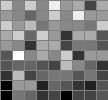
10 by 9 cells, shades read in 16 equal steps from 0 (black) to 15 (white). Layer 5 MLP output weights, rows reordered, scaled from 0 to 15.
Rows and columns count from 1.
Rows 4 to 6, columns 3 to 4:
6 12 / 3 10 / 8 10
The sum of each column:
65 93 71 71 83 67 72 65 67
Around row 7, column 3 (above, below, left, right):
8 4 6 5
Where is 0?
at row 9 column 1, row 10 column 1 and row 10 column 6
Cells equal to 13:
0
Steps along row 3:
down up down up down same down up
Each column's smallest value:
0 6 3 2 4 0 3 2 3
